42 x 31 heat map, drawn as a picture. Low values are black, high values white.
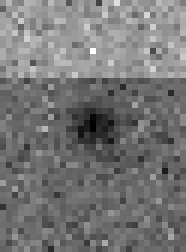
A single dip lies in the centre. No regular stripes run through it. The ninth with the lowest average is the centre. The top part is higher, up to a seam about 30% of the way down.
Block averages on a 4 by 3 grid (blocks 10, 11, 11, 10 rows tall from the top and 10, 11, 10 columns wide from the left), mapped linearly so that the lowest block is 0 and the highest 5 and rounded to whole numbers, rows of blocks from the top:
5 5 5
2 1 2
1 0 1
1 1 1
